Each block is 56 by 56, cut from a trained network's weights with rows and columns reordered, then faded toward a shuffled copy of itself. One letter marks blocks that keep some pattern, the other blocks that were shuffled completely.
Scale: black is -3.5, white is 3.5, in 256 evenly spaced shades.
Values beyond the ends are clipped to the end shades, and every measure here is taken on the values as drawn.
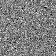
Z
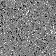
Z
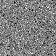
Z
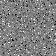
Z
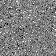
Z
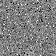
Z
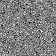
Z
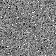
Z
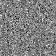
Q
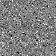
Q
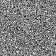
Z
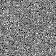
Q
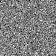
Z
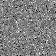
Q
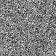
Z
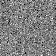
Q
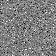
Z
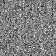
Q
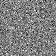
Z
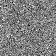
Z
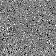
Q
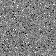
Z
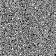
Q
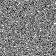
Z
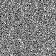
Q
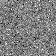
Z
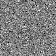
Q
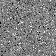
Z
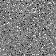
Q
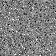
Z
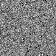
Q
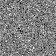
Z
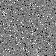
Z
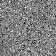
Z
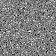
Z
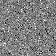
Z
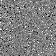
Q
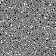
Q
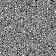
Q
